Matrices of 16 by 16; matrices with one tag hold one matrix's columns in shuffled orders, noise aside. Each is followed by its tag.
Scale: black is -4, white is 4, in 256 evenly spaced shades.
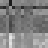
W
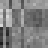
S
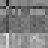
W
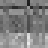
W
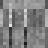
S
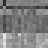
W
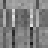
S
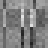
S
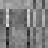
S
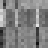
S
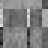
S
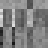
S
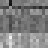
W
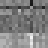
W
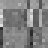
S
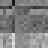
W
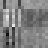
S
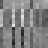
S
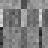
S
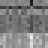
W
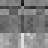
W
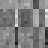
S
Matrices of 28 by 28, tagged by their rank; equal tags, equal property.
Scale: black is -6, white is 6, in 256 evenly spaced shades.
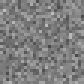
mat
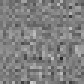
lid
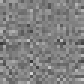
lid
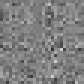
lid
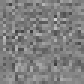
lid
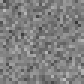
mat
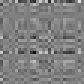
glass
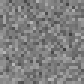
mat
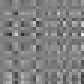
glass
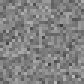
mat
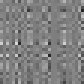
glass
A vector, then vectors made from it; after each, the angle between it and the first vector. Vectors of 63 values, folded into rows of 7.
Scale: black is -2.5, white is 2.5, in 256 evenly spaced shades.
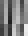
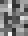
partly opposed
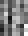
nearly parallel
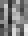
nearly parallel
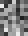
orthogonal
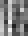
nearly opposite
